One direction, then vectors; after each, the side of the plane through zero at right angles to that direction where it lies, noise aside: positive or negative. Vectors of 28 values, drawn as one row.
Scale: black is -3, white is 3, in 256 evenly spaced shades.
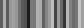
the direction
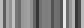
negative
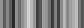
negative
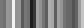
positive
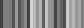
positive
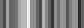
negative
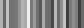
negative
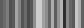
positive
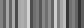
negative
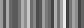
negative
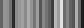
negative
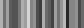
negative
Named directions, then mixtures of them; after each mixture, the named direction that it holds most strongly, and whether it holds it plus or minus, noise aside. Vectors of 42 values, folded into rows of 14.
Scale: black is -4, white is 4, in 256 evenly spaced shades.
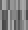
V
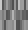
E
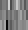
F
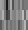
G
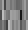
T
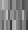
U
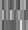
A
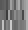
U, minus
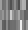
A, plus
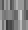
F, plus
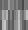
V, minus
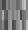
U, minus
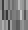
T, minus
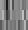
G, plus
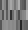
A, minus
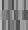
E, plus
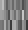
U, plus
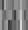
T, minus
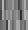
T, plus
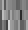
T, plus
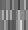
A, plus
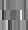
T, minus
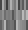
E, minus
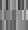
E, minus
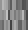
U, plus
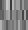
G, minus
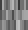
E, minus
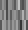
A, minus
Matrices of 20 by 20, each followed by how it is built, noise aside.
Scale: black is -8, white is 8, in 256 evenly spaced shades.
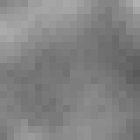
smooth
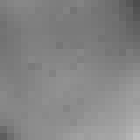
smooth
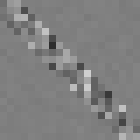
banded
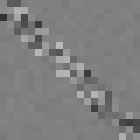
banded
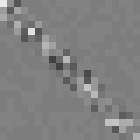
banded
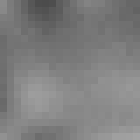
smooth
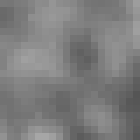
smooth
